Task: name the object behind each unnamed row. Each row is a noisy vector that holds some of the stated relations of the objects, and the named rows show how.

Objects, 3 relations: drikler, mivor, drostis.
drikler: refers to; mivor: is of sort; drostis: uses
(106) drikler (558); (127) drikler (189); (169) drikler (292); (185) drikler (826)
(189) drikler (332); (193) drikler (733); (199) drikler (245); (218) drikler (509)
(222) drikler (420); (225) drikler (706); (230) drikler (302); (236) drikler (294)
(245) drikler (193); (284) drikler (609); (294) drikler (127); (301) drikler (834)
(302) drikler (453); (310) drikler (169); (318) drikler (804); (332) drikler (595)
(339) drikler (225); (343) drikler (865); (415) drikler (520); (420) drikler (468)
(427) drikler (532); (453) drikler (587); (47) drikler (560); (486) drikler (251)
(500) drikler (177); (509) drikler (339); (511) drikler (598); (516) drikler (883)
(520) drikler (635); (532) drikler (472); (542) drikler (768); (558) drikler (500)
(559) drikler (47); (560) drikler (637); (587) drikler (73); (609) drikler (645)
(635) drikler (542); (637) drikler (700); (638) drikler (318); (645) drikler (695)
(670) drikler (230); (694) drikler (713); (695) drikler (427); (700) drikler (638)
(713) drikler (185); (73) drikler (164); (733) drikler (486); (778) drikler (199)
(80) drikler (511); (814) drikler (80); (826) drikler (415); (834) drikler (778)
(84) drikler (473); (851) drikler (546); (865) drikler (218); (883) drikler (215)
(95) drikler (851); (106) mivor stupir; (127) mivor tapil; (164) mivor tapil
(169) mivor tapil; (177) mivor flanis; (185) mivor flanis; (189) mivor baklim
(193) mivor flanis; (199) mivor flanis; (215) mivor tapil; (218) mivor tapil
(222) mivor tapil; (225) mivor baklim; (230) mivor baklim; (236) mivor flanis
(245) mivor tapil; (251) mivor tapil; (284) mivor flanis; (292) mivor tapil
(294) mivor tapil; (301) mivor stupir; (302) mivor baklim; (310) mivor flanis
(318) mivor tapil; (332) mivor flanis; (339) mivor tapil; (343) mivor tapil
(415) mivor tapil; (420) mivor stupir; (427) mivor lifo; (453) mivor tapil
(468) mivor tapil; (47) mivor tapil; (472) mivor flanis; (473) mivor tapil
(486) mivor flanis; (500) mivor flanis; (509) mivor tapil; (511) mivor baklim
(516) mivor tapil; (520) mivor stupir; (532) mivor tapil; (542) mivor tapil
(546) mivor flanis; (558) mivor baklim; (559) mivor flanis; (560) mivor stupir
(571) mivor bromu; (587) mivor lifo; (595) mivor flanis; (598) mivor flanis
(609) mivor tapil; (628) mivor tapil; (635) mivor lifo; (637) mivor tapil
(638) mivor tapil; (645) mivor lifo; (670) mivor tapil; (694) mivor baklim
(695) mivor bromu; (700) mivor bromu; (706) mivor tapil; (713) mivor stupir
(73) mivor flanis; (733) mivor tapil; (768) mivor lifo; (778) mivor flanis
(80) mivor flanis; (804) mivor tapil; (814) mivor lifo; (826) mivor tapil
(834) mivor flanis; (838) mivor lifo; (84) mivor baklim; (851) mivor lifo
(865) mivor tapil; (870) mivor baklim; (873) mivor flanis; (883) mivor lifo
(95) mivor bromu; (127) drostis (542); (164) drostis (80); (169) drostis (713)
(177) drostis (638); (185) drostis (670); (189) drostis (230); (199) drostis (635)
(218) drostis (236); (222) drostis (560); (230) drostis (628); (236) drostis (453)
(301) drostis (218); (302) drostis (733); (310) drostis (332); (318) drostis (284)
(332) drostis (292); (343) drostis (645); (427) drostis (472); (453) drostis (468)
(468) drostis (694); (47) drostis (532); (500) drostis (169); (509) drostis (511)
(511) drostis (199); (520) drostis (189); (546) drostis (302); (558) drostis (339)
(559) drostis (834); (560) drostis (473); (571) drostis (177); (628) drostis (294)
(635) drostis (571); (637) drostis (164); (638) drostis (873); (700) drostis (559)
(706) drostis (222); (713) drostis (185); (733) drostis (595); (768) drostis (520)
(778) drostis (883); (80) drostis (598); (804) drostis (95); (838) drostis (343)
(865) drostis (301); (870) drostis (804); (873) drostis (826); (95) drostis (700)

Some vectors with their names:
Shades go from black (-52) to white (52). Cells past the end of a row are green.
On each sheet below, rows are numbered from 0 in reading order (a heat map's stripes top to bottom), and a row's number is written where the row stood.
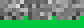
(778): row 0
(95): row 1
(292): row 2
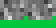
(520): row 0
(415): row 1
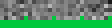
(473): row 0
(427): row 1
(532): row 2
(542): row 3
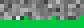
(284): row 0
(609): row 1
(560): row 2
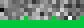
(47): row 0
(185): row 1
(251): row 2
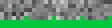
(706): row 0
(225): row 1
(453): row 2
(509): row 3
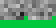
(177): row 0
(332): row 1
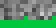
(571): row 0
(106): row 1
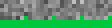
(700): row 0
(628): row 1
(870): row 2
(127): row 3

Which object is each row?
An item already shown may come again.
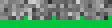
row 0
(106)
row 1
(164)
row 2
(95)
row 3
(546)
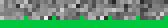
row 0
(883)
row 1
(284)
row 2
(193)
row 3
(284)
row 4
(318)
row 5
(814)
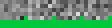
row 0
(873)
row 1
(215)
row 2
(84)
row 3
(733)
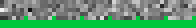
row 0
(804)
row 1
(47)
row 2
(700)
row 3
(284)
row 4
(230)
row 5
(193)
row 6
(516)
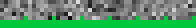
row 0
(598)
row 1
(595)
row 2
(301)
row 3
(768)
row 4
(511)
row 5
(106)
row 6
(193)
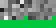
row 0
(559)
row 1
(638)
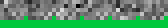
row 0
(222)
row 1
(814)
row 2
(486)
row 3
(343)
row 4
(768)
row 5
(468)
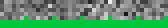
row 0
(245)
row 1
(542)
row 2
(571)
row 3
(694)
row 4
(472)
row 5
(80)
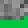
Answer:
(420)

